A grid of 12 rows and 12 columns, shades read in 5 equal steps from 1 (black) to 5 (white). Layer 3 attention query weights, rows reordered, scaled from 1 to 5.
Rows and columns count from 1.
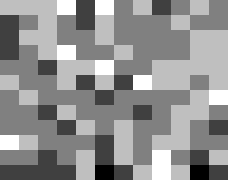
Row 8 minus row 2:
1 0 -2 1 1 -1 0 -1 0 0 1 0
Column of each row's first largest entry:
4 3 2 4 6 8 12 4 5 1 9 9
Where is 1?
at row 12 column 6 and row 12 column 11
